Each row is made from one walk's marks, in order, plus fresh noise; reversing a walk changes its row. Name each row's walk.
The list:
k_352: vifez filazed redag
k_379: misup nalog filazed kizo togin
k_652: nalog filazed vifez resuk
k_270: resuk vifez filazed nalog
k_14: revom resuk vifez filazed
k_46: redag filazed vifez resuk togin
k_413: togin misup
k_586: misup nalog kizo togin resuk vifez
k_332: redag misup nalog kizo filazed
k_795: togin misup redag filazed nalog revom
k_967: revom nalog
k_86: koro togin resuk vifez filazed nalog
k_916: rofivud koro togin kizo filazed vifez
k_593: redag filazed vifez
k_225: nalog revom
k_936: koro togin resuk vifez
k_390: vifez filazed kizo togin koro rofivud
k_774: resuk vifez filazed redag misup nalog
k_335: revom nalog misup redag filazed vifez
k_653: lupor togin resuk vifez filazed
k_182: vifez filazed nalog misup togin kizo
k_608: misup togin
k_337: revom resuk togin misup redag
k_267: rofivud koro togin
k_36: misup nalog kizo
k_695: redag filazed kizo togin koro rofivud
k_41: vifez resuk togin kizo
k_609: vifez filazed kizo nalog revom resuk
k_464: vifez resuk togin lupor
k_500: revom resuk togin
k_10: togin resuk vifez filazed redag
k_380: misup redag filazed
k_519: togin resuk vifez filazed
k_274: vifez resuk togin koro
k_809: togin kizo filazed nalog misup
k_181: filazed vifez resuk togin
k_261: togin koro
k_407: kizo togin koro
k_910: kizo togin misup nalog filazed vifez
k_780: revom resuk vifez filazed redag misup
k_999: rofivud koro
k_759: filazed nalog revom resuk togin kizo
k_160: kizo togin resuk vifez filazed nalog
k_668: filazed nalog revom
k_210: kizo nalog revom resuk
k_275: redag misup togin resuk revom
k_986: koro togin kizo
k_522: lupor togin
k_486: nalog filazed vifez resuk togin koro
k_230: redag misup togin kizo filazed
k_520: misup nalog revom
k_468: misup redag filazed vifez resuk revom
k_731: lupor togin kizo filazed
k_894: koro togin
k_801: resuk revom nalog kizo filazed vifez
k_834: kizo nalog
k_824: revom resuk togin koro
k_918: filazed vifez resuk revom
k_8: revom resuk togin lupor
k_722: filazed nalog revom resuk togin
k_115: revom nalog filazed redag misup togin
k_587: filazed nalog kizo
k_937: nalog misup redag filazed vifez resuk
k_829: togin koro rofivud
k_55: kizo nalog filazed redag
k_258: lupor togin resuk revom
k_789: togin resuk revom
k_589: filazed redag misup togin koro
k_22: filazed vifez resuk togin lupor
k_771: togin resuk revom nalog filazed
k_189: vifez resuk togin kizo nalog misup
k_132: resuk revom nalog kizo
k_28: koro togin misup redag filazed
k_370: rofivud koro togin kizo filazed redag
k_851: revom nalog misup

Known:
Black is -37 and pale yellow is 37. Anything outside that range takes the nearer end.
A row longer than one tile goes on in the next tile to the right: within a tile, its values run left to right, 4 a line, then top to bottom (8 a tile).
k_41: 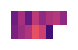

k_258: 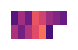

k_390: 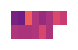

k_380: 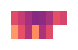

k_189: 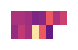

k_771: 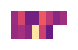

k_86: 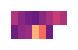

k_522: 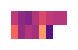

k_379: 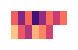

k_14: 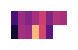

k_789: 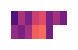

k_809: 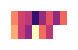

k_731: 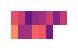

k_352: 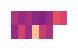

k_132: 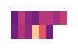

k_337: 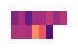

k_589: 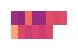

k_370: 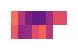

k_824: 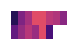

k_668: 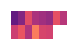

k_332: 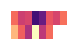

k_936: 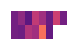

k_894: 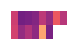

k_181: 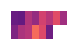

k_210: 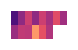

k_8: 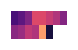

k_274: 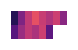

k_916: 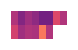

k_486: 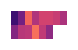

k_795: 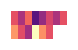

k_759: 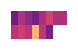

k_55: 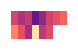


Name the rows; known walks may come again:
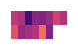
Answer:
k_986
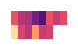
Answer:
k_230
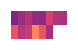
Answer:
k_586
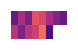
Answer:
k_258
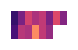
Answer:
k_918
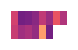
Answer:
k_894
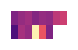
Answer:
k_270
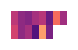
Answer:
k_267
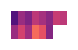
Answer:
k_967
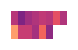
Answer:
k_608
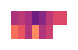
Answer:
k_587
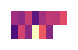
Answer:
k_780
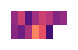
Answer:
k_653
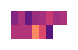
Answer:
k_337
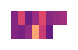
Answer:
k_519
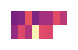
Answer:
k_468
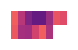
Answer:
k_370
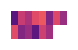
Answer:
k_829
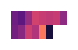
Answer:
k_464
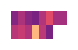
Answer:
k_759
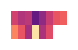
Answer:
k_55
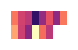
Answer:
k_809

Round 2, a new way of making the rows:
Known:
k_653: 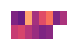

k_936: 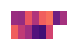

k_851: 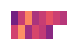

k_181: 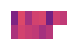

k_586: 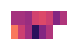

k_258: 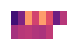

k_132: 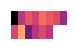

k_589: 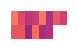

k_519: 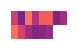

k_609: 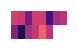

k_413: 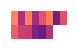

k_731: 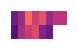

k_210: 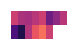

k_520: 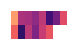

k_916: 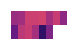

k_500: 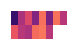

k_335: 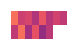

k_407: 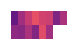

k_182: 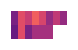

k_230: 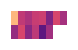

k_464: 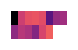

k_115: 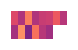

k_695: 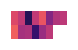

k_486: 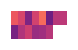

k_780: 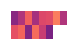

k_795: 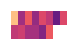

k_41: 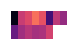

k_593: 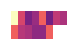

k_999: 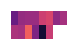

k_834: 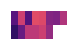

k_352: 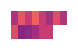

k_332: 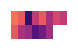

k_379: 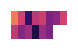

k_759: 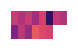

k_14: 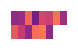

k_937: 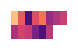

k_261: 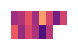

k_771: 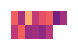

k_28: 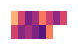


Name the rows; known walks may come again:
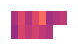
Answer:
k_918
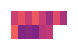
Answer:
k_352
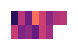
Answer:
k_390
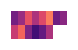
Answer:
k_86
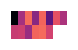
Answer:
k_8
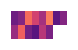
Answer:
k_160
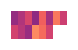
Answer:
k_337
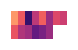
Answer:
k_332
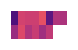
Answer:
k_22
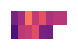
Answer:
k_731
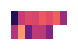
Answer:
k_801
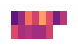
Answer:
k_789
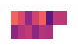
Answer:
k_486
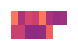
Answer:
k_275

